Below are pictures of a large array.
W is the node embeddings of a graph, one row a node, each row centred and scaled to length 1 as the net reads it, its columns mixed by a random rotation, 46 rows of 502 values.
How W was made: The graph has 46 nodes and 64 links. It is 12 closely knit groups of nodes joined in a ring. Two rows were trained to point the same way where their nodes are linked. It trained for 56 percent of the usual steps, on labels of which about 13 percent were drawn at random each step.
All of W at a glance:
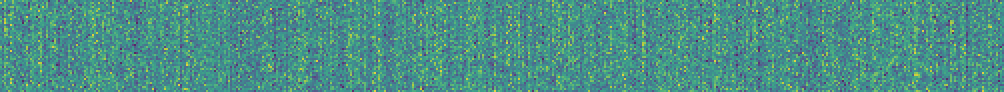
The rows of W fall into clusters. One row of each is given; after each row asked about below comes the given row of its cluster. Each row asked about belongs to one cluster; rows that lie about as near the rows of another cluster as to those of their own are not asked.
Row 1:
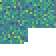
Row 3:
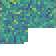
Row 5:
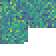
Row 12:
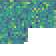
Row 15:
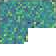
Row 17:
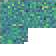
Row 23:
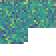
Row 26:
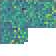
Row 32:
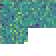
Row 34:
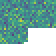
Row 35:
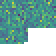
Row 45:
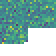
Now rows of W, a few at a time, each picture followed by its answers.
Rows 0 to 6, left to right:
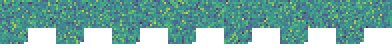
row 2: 15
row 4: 35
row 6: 12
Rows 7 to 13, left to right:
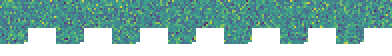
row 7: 35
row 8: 23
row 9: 3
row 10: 15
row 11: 15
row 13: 17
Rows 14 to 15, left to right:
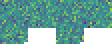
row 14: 45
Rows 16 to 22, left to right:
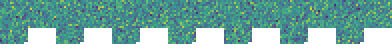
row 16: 5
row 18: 3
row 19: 34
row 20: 5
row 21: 17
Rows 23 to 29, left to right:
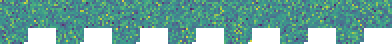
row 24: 1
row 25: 12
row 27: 32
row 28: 17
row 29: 23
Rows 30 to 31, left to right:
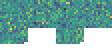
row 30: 15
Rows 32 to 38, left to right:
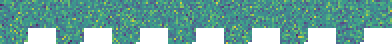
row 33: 35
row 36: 45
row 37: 45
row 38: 26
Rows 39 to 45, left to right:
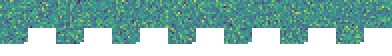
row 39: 12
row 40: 26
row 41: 3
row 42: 23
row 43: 1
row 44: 5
